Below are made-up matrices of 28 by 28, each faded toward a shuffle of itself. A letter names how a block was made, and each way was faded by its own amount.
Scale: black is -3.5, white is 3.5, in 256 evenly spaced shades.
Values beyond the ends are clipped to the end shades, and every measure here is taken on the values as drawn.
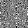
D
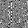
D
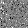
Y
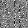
D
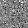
D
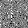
Y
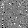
Y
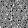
Y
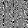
D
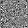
D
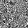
D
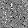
Y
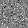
Y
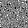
Y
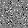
Y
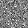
D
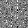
D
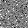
Y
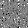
Y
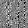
D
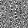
D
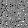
Y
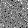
Y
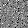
Y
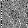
D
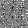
Y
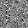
D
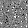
Y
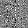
D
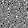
Y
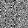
D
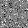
Y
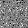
Y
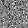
D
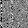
D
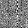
D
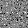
Y
